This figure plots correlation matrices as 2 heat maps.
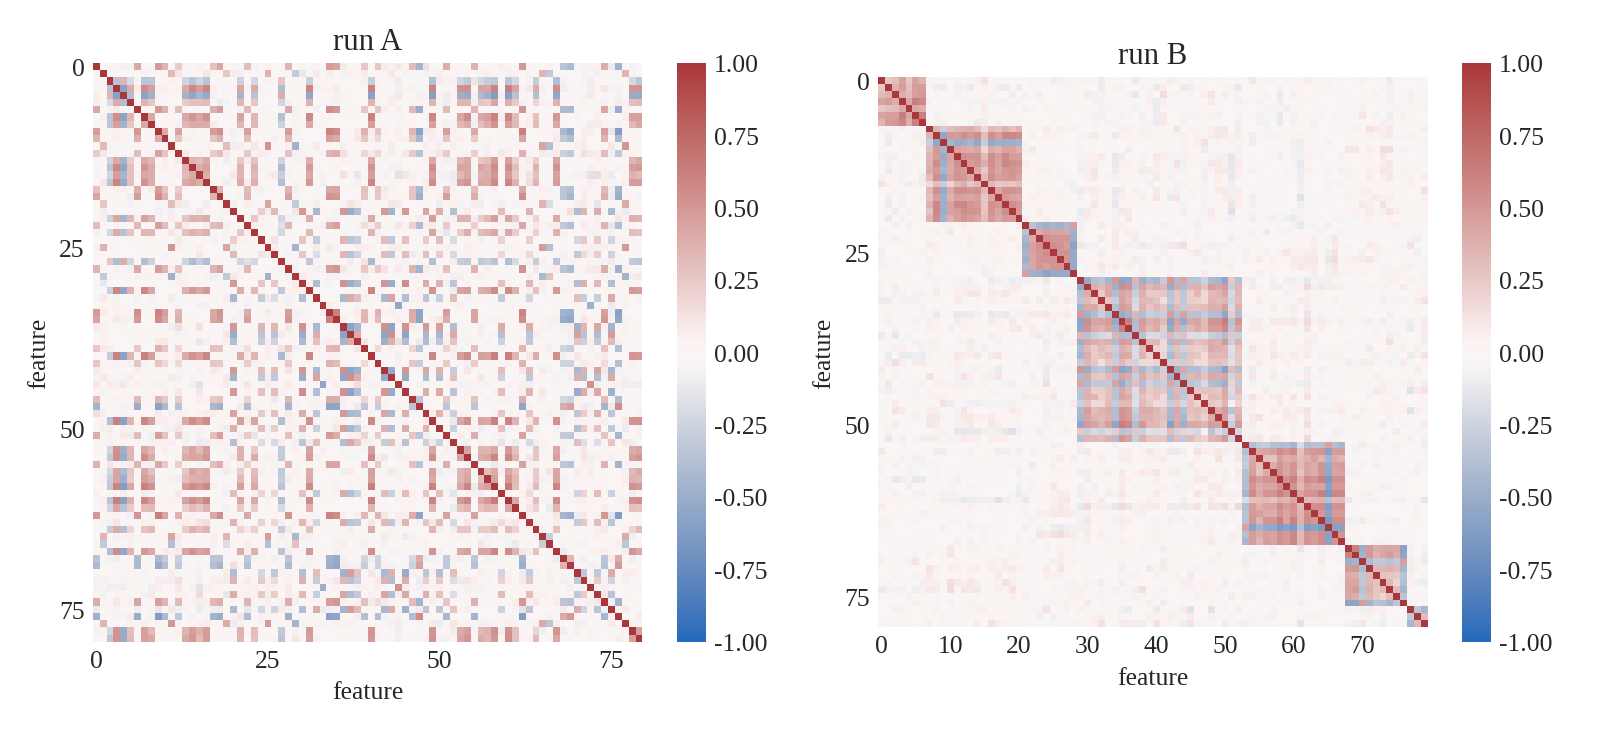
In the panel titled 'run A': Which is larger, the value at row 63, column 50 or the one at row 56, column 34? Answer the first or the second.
the first
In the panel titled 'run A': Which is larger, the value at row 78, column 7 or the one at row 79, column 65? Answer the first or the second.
the first
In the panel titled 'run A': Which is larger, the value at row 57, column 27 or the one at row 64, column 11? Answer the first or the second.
the second
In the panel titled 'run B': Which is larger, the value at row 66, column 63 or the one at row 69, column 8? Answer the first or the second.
the first
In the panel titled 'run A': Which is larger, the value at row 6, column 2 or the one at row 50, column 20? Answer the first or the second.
the second
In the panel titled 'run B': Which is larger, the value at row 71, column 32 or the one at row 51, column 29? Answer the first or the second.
the second
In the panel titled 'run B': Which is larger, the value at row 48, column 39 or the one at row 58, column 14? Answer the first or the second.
the first
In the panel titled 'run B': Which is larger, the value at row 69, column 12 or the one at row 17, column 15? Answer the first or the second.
the second
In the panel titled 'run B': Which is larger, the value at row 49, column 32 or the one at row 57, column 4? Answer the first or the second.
the first
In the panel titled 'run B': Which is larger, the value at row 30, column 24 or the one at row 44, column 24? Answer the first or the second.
the second
